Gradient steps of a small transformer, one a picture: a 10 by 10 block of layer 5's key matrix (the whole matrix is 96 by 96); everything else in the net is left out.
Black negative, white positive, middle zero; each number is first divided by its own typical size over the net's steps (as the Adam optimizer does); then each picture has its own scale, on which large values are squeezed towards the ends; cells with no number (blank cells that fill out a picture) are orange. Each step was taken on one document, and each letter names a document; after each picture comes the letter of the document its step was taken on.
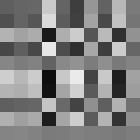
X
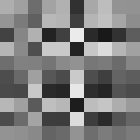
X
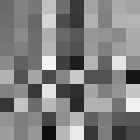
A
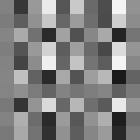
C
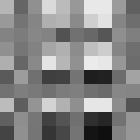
C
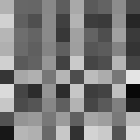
A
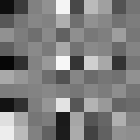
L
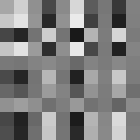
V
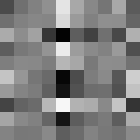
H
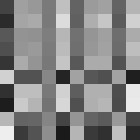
A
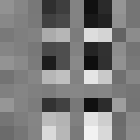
C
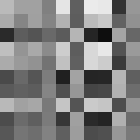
C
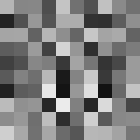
X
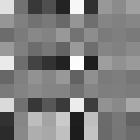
L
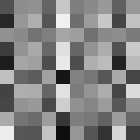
A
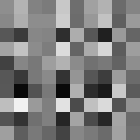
X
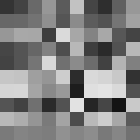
X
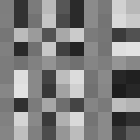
X
